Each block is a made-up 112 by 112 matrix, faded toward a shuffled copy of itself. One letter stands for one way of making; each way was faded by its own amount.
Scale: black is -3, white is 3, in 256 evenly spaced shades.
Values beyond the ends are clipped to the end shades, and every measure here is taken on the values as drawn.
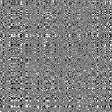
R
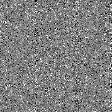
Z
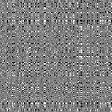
R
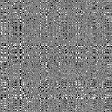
R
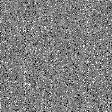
Z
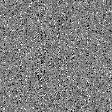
Z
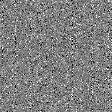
Z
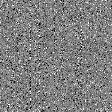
Z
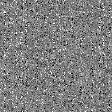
Z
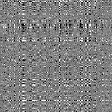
R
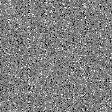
Z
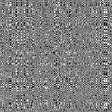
R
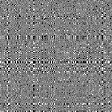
R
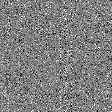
Z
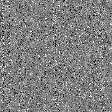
Z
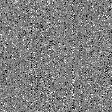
Z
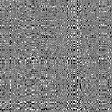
R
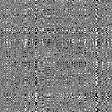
R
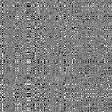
R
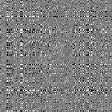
R
